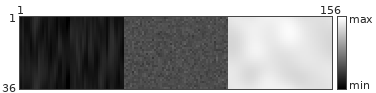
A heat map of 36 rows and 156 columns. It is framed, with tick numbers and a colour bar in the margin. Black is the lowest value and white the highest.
It is made of 1 by 3 panels. Panel 1,1: very low, streaked downward, faint in contrast. Panel 1,2: low, fine-grained, faint in contrast. Panel 1,3: very high, smooth, faint in contrast.
